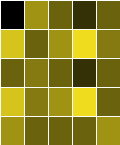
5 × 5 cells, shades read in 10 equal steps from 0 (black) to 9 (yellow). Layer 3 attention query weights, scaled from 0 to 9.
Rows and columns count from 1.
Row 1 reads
0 6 4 2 4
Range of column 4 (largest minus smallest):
7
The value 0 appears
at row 1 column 1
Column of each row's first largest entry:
2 4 2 4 1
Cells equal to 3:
0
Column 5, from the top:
4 5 4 4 6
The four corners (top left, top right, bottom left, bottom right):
0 4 6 6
